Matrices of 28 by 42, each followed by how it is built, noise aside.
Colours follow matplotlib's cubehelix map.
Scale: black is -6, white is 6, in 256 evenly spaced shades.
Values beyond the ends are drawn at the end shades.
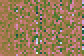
uneven columns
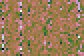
uneven columns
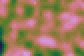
smooth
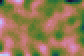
smooth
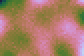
smooth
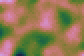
smooth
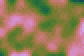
smooth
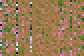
uneven columns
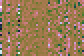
uneven columns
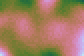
smooth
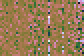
uneven columns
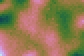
smooth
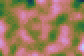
smooth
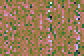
uneven columns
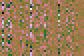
uneven columns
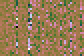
uneven columns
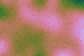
smooth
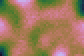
smooth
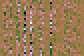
uneven columns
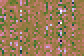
uneven columns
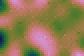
smooth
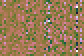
uneven columns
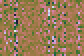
uneven columns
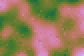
smooth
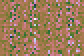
uneven columns
